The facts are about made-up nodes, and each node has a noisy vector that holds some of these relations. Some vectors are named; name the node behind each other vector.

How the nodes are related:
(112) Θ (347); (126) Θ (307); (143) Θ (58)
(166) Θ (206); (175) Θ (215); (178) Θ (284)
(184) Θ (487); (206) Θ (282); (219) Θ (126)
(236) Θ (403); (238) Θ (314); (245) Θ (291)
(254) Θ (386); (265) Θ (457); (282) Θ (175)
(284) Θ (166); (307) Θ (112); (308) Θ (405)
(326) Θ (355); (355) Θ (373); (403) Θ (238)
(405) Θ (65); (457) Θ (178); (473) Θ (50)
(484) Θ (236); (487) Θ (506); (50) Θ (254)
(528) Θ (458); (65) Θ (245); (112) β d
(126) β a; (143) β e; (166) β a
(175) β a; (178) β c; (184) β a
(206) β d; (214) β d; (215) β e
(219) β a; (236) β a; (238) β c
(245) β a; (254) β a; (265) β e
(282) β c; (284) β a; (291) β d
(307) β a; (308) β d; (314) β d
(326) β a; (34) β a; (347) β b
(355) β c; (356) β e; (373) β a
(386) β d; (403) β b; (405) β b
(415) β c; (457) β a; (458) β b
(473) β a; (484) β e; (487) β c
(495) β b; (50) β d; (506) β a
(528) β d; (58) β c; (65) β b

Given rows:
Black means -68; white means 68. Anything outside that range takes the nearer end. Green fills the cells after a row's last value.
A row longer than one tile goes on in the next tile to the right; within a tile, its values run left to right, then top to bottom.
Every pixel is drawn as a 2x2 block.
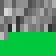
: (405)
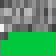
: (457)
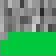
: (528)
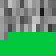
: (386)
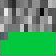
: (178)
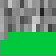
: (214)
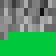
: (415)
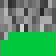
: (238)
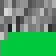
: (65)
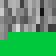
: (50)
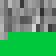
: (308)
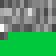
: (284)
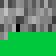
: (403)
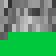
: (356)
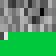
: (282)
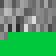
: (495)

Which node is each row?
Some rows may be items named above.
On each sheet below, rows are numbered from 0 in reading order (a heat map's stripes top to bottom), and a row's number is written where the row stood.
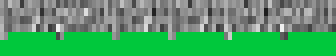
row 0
(308)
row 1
(166)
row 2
(214)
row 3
(308)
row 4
(206)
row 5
(457)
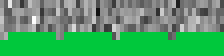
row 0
(112)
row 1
(50)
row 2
(175)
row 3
(143)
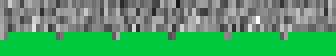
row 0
(291)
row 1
(473)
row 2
(238)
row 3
(265)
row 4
(347)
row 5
(126)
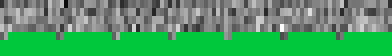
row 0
(126)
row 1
(484)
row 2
(238)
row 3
(236)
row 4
(314)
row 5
(284)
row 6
(215)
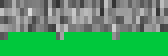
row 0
(254)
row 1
(307)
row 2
(245)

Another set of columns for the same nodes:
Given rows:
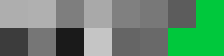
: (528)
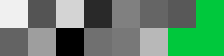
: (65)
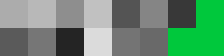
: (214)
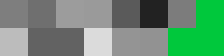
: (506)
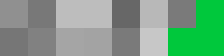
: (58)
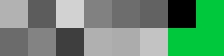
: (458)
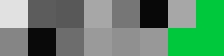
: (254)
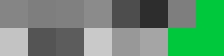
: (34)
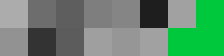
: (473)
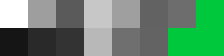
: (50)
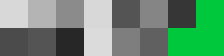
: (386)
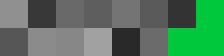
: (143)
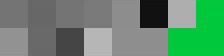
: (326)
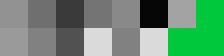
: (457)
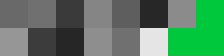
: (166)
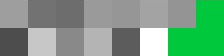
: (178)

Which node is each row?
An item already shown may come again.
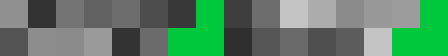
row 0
(143)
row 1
(282)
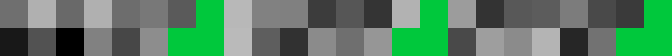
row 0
(206)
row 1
(245)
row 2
(265)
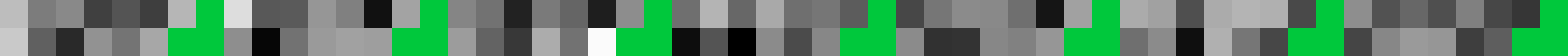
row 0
(245)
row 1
(254)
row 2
(284)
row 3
(206)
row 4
(175)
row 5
(112)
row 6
(484)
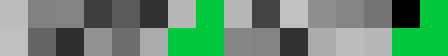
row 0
(245)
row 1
(347)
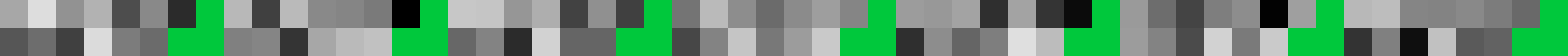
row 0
(314)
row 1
(347)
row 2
(291)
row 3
(238)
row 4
(403)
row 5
(457)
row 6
(308)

